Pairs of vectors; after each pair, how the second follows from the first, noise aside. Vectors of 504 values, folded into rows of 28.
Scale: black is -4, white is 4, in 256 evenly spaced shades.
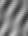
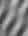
reversed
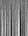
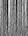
reversed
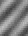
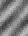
negated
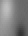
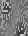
sign-scrambled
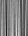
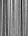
reversed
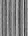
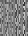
sign-scrambled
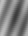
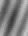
reversed
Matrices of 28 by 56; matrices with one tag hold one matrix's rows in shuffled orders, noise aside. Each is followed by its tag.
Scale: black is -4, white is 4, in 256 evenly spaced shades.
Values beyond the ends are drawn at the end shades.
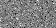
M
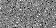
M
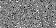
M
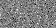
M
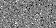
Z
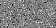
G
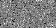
G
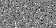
Z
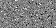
Z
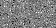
G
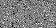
G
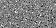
Z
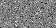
Z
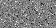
Z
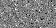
Z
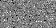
G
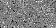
G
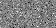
M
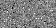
G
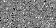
G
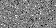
Z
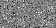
G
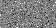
M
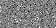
M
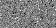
M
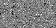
G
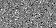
Z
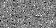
G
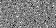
M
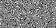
M
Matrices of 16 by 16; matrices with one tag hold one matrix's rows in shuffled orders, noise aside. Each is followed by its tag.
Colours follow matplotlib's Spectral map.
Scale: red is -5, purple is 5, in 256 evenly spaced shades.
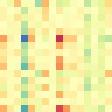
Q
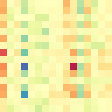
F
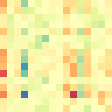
F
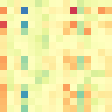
F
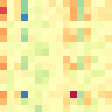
F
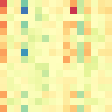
F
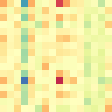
Q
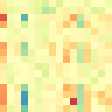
F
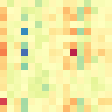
F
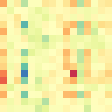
F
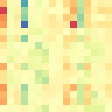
F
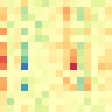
F
